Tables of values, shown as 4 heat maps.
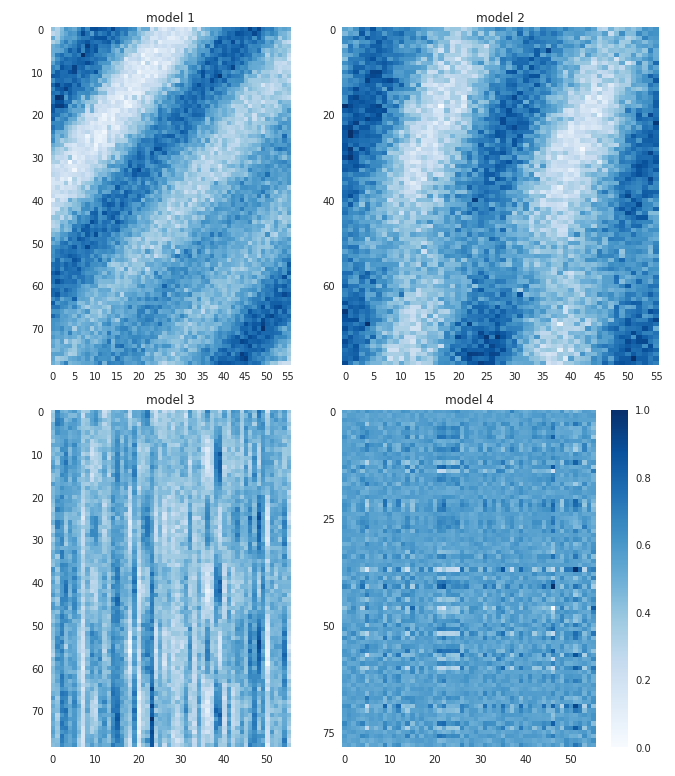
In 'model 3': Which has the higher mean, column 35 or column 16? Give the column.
16
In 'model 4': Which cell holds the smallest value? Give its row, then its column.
46, 46
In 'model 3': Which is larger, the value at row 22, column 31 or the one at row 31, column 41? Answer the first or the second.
the second
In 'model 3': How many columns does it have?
56
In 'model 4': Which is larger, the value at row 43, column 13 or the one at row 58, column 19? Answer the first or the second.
the first
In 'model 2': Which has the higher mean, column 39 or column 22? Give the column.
22
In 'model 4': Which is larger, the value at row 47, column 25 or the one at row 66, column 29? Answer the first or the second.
the second
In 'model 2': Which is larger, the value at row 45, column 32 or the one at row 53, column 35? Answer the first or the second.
the second
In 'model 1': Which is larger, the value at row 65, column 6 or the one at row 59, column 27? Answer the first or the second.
the second
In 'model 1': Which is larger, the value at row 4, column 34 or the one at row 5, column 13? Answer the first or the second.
the second
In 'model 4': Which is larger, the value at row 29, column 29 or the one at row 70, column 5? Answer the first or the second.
the first
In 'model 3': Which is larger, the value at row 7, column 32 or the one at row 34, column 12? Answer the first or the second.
the second
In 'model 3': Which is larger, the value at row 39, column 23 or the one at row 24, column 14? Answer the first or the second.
the first
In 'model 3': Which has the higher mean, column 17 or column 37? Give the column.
17
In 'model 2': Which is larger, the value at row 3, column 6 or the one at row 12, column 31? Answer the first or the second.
the first
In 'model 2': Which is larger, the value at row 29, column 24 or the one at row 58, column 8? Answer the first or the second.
the first
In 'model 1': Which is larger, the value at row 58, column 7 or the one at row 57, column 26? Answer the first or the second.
the first
